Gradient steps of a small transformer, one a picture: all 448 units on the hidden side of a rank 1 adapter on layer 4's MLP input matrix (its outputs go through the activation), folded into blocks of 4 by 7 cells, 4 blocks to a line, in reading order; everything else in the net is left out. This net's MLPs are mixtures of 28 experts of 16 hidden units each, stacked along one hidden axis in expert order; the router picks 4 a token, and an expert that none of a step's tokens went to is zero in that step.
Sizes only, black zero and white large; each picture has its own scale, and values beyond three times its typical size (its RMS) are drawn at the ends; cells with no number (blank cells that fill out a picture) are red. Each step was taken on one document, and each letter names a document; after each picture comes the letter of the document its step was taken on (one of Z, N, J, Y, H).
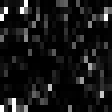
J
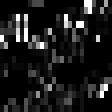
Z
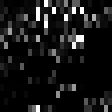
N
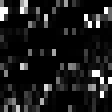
J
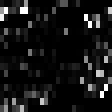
J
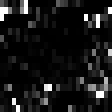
J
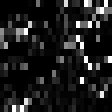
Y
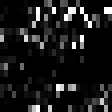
N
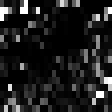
J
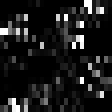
Y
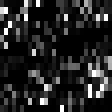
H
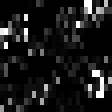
H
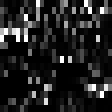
Z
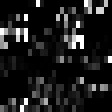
Y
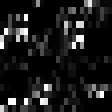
Y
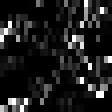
Y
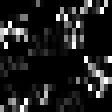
Y
